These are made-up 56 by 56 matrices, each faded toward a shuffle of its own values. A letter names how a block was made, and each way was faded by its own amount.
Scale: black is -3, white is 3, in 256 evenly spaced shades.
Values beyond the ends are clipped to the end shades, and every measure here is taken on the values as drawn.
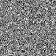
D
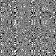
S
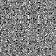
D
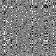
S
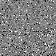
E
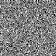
D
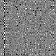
S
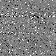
E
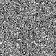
D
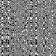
S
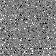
E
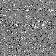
E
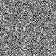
D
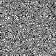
D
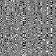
S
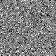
D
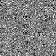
D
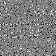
E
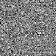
D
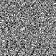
D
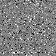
E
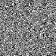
D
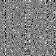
S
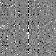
S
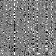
S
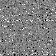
E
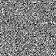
D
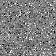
E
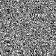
D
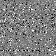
E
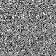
D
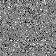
E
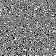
E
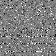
E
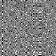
S
